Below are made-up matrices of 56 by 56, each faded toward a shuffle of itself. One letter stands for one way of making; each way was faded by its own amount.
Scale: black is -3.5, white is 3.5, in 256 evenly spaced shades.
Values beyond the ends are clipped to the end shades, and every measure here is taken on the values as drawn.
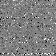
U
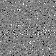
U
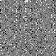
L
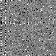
L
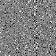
L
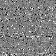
U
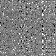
L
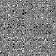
L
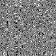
L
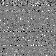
U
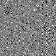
L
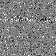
U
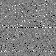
U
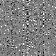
L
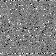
U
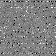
U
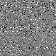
U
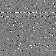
U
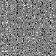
L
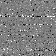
U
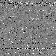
U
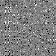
L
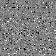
U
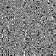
L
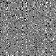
L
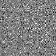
L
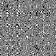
L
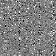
L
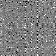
L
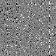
L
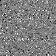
U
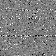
U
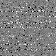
U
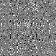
L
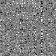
L
